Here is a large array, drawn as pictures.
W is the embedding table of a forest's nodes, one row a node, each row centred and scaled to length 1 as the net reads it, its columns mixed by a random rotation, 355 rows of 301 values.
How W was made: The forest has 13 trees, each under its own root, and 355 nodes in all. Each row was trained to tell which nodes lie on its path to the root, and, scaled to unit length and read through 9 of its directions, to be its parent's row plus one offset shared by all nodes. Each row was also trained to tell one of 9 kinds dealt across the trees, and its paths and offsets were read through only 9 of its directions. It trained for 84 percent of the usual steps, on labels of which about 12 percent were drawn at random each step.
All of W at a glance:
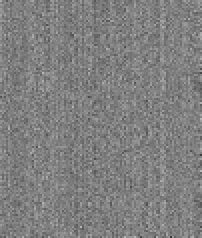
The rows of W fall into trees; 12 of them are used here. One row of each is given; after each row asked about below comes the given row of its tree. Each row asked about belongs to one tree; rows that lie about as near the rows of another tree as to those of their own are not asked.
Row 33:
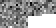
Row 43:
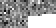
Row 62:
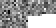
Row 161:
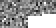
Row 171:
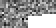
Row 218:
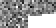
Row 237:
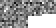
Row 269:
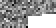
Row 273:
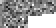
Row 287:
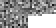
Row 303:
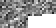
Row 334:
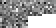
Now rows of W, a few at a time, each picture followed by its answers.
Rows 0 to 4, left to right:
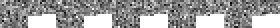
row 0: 237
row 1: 273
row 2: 287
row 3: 334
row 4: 218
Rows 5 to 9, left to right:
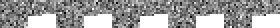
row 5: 303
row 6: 269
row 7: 303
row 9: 334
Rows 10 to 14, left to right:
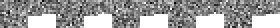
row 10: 171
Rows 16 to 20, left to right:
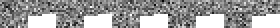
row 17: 334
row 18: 171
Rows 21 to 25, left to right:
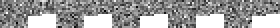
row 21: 303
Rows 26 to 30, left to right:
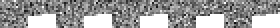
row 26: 218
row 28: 171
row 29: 237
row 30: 273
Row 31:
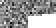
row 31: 218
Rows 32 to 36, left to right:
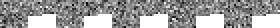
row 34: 287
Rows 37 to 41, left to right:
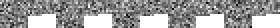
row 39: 218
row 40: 269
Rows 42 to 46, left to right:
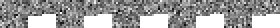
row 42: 237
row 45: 303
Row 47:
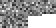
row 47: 62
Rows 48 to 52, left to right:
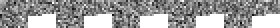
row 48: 287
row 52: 303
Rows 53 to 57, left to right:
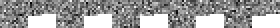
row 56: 62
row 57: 62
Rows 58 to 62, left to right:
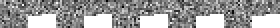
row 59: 237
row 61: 62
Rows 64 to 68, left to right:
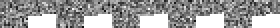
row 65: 273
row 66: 273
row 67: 218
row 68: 62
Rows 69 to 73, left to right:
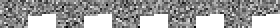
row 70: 273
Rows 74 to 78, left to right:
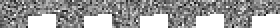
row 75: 62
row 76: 171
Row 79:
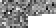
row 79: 218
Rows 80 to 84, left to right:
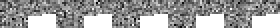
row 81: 269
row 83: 237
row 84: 237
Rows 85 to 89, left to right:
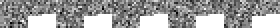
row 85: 218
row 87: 303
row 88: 273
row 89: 303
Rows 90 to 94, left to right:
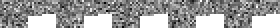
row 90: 287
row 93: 62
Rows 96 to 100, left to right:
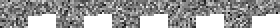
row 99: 33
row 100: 218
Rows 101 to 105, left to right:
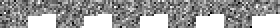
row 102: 303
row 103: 303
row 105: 269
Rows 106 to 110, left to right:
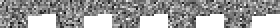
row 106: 218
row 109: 237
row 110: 303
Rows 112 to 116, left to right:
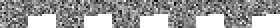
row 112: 218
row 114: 237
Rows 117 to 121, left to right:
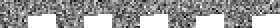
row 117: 171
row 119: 273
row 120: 273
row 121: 218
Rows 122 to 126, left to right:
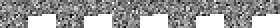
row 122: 237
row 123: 237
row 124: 237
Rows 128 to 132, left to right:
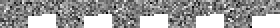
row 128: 237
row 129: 33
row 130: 237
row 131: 287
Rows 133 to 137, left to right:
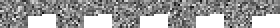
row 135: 218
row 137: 33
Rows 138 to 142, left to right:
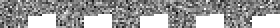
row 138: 334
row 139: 33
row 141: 273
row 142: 161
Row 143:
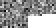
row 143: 334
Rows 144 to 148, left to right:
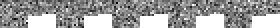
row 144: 33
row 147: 303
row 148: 273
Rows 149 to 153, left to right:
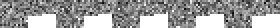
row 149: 33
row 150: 334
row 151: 287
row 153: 237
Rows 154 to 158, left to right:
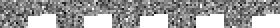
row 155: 269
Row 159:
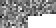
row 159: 161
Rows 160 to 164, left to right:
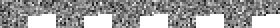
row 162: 303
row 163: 33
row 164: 43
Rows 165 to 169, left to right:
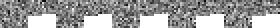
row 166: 334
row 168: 33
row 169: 33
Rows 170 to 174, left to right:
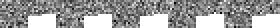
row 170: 334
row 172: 287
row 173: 287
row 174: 218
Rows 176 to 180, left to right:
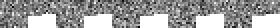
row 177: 33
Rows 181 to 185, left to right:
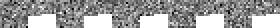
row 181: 269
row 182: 171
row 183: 161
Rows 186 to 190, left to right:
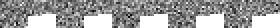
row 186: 303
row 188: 273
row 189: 287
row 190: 334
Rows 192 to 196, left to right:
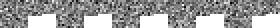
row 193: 237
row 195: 161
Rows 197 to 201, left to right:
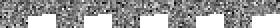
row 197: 33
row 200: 273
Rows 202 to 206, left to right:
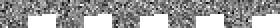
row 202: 273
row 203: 303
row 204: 269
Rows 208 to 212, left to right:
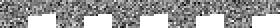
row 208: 273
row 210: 334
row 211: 237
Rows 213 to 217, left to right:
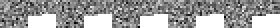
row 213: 62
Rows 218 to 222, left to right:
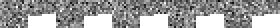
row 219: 237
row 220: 62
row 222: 273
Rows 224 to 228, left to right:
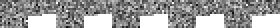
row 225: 218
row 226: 273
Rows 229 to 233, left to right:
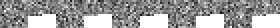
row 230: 62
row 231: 161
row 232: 43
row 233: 334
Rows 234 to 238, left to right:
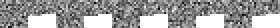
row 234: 334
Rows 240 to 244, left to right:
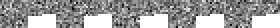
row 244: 237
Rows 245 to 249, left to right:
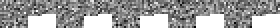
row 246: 303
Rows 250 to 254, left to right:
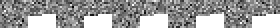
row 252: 303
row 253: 334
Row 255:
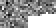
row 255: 273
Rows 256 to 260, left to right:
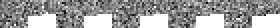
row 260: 218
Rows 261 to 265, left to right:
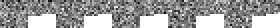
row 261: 171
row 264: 62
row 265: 218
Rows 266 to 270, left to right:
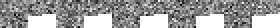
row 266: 218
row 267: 218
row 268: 269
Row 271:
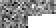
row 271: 269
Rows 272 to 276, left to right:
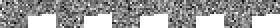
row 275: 62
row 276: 171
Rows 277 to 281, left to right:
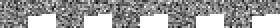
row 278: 237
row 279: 273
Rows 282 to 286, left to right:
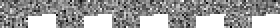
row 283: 62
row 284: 62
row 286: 33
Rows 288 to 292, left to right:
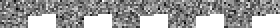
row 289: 269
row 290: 218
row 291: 303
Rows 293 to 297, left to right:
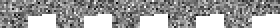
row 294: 33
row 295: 303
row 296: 161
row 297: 33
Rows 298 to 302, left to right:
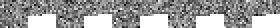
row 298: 334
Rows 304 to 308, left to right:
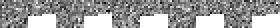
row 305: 303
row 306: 161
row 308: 287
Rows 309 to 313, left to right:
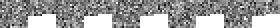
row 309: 43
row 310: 161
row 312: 33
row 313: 287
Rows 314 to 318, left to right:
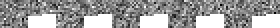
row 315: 218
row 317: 334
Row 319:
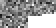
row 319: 287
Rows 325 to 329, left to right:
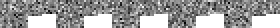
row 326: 33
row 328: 303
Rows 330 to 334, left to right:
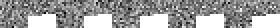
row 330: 62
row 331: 269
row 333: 62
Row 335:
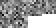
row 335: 33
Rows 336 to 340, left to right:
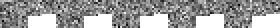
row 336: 269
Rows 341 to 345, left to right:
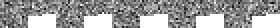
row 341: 287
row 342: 334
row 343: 218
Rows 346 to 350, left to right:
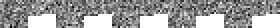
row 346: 273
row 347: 161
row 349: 43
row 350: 33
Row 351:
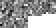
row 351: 303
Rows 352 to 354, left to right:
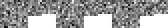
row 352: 171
